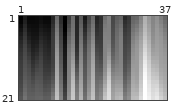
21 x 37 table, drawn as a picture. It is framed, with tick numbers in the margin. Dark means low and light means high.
The ninth with the highest average is the bottom right. The field climbs toward the bottom right. The top left is the ninth with the lowest average. Streaks run downward.
